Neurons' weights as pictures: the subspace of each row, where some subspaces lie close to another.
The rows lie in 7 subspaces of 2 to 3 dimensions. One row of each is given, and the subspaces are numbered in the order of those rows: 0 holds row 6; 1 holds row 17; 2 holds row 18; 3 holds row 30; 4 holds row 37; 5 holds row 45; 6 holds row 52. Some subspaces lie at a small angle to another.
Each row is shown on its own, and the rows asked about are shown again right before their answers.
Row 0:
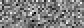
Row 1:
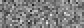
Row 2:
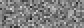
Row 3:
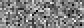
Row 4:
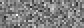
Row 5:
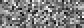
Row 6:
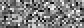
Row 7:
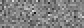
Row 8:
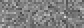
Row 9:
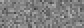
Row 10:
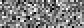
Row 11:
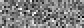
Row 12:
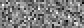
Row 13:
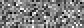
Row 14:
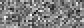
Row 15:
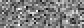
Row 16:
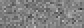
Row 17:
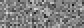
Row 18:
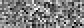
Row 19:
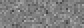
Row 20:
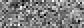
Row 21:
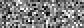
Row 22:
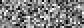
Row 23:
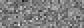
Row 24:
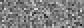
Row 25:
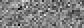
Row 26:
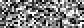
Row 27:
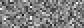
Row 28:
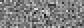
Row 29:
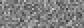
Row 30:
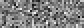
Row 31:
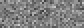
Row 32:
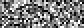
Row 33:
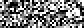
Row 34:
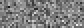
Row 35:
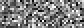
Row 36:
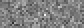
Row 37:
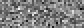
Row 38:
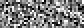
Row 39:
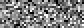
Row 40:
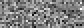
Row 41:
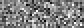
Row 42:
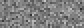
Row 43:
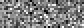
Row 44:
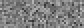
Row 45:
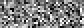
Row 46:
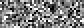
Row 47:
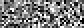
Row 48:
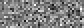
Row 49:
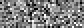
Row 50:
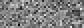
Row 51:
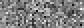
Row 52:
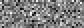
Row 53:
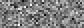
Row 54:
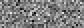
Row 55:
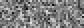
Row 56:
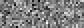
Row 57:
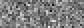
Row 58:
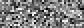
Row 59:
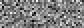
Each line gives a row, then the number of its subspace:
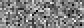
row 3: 2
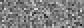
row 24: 1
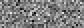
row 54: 6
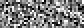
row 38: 1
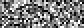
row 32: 5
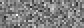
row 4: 0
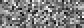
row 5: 3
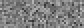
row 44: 2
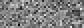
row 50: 5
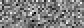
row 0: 6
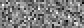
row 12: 1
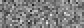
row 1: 3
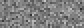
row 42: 4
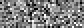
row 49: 4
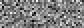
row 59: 6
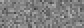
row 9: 1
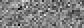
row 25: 5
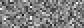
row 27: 0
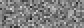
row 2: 0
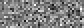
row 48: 5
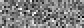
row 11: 3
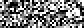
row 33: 5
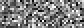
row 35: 0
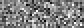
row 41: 2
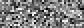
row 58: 4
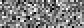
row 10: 3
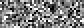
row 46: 0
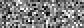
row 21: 6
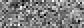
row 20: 5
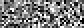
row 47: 5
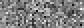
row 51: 2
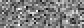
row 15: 2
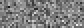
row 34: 4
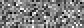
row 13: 6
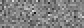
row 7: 3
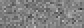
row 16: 2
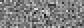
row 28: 1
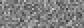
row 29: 3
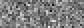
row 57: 3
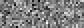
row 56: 3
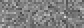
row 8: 6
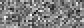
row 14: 0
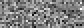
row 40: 4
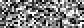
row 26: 2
